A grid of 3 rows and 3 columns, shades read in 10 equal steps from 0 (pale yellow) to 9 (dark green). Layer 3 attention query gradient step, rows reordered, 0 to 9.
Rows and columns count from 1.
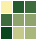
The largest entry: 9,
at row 3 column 1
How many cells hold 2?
1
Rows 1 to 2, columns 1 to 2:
0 8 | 7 4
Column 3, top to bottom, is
7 4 3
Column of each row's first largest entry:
2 1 1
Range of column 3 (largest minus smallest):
4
